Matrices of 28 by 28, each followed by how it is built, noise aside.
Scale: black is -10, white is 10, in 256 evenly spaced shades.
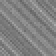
Toeplitz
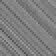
Toeplitz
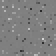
sparse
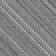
Toeplitz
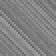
Toeplitz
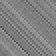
Toeplitz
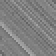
Toeplitz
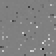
sparse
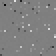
sparse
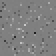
sparse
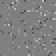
sparse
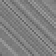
Toeplitz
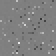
sparse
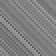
Toeplitz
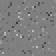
sparse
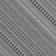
Toeplitz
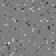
sparse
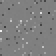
sparse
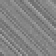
Toeplitz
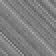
Toeplitz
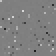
sparse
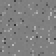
sparse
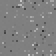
sparse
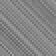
Toeplitz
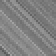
Toeplitz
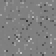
sparse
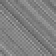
Toeplitz
